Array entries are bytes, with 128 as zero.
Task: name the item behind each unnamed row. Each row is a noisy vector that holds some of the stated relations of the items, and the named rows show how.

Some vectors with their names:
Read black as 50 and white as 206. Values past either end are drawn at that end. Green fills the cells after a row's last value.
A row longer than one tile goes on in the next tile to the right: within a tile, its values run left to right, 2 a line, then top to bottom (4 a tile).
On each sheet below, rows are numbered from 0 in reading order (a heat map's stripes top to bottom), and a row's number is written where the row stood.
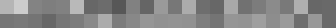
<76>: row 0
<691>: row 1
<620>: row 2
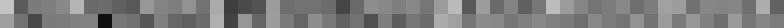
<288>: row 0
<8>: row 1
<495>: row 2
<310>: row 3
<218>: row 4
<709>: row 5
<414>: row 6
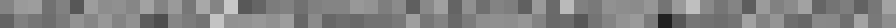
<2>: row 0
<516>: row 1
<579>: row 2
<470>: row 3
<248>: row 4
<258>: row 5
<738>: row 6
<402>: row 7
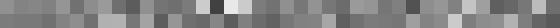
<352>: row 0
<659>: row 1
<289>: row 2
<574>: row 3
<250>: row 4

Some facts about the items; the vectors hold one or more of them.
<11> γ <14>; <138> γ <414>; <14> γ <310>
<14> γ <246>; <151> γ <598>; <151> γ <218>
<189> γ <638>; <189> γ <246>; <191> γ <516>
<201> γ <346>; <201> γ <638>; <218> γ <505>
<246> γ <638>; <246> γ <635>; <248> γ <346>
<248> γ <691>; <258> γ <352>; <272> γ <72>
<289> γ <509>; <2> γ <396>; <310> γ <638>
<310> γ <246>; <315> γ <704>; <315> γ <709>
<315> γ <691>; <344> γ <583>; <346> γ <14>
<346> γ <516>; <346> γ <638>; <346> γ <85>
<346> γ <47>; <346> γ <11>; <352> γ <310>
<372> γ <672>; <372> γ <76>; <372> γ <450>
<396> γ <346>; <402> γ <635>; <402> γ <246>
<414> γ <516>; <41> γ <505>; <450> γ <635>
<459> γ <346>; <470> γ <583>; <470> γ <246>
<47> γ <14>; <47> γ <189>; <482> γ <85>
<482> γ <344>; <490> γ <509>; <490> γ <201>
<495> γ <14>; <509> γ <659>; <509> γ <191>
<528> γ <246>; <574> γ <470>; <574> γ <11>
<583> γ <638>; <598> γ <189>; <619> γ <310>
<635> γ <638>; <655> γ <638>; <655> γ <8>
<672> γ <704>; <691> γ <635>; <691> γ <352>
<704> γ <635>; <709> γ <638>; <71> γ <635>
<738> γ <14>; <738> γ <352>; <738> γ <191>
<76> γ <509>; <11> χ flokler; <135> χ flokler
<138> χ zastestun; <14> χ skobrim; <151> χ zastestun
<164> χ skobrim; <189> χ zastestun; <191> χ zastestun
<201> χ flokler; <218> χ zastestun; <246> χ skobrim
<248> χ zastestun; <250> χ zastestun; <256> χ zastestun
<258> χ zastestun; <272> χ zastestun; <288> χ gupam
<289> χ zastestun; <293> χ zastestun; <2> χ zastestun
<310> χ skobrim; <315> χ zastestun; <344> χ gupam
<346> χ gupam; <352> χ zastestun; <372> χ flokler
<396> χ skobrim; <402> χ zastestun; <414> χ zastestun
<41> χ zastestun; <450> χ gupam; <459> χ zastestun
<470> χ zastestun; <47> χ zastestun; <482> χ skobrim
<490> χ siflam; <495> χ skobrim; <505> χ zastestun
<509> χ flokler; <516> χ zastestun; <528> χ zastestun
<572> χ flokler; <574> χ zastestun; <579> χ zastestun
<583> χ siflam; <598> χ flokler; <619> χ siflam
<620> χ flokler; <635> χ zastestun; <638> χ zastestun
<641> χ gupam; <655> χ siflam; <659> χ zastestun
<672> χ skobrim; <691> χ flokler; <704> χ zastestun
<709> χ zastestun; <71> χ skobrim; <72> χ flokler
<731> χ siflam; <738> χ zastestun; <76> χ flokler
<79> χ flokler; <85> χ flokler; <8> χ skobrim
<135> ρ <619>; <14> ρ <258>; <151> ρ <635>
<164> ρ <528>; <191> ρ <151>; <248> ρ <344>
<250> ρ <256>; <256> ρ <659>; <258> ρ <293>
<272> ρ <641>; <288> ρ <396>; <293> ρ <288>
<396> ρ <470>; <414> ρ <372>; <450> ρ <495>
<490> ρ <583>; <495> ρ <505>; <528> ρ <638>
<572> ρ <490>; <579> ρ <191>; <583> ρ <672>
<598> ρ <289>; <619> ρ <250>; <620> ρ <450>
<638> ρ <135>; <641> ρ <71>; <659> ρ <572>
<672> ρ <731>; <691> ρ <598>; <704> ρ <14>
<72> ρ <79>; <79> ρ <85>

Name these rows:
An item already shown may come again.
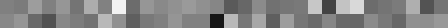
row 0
<516>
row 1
<293>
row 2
<659>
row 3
<372>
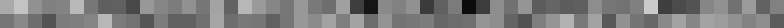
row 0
<509>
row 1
<8>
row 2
<201>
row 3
<450>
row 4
<672>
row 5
<659>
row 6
<598>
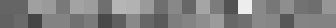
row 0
<396>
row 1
<138>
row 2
<655>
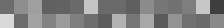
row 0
<256>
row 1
<659>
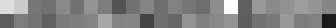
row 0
<289>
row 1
<344>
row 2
<293>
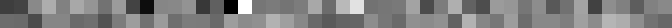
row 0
<14>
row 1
<450>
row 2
<619>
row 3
<372>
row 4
<191>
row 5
<528>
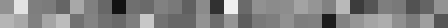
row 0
<135>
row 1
<490>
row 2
<293>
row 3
<151>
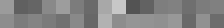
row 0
<635>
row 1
<579>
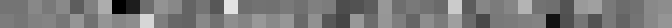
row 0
<189>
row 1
<583>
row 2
<272>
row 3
<495>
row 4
<288>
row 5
<482>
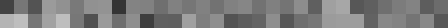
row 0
<638>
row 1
<346>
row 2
<71>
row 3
<641>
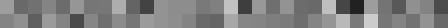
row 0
<164>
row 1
<704>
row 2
<505>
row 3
<572>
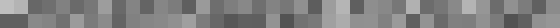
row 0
<315>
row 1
<248>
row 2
<71>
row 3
<72>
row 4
<731>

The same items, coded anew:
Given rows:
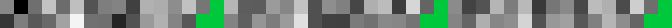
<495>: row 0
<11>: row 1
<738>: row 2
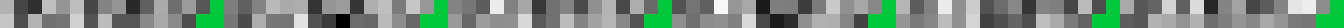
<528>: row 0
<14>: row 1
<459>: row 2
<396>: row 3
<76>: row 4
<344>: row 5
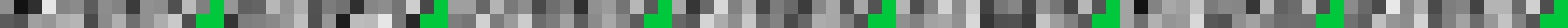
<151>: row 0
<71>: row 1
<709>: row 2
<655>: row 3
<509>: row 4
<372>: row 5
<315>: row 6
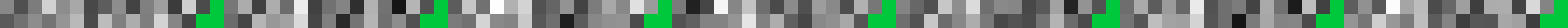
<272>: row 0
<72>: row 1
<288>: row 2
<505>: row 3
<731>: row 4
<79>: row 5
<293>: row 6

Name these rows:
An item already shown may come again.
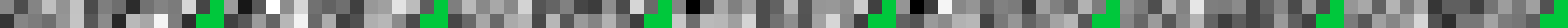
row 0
<71>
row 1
<450>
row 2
<641>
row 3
<289>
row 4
<151>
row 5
<572>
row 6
<201>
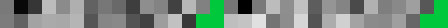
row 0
<579>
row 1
<414>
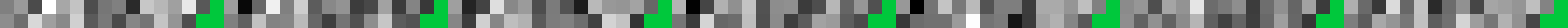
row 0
<704>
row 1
<490>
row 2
<635>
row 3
<619>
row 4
<495>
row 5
<572>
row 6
<248>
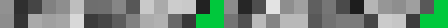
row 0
<691>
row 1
<635>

